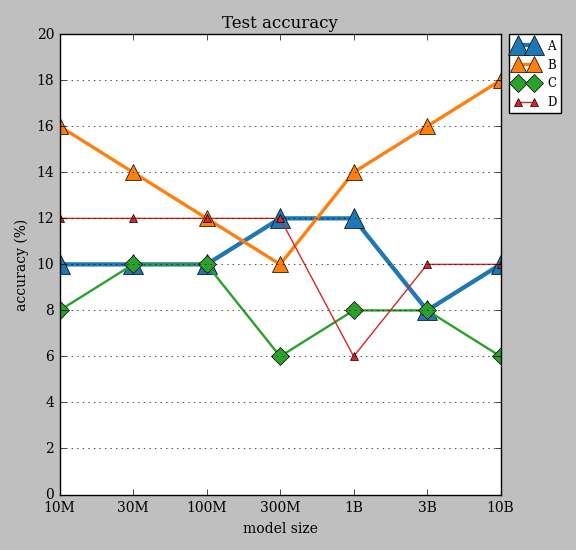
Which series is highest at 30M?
B
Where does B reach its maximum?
10B
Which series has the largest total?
B
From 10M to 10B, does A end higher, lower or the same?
the same
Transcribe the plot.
Title: Test accuracy
x-axis: model size, ticks 10M 30M 100M 300M 1B 3B 10B
y-axis: accuracy (%), ticks 0 2 4 6 8 10 12 14 16 18 20
Legend: A, B, C, D
Values:
A: 10 10 10 12 12 8 10
B: 16 14 12 10 14 16 18
C: 8 10 10 6 8 8 6
D: 12 12 12 12 6 10 10
